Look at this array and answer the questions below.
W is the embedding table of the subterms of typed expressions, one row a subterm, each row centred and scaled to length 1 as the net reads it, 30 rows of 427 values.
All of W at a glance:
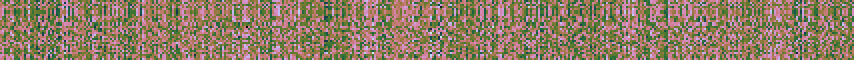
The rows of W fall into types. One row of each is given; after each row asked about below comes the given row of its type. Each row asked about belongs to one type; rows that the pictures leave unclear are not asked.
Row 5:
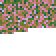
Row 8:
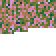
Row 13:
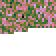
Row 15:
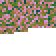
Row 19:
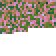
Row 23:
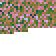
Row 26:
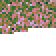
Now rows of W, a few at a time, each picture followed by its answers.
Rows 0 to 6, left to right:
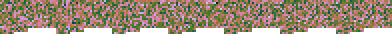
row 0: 26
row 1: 8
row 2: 19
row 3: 23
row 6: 5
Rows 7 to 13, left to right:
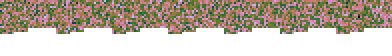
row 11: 19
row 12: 19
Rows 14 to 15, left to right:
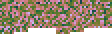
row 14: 23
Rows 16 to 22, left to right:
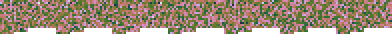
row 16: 5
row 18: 8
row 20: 8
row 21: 23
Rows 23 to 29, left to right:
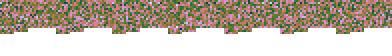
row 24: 26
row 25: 5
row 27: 15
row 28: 15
